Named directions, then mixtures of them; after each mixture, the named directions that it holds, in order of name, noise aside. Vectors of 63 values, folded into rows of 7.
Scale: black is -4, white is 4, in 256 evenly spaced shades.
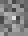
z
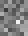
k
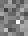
k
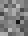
k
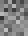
k, z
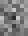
z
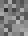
k, z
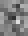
k, z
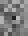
z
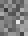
k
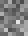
k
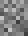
k, z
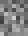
z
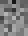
k, z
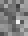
k, z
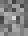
z
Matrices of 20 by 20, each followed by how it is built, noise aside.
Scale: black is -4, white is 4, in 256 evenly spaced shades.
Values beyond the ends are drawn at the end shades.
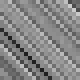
Toeplitz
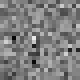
low rank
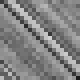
Toeplitz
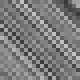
Toeplitz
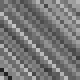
Toeplitz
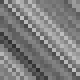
Toeplitz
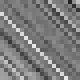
Toeplitz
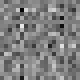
low rank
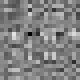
low rank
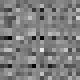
low rank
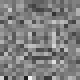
low rank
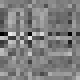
low rank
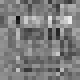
low rank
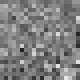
low rank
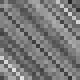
Toeplitz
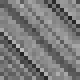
Toeplitz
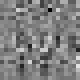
low rank
